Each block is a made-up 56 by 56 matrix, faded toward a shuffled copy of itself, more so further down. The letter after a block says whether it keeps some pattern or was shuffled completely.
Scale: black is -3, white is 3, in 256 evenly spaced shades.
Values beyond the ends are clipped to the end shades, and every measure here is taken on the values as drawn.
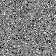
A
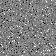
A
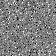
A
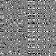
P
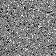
A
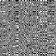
P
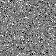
A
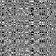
P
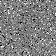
A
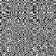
P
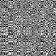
P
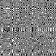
P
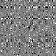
P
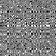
P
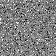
A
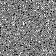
A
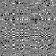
P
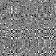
P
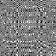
P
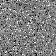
A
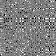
P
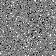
A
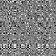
P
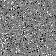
A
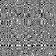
P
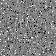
A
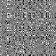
P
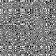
P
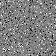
A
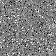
A
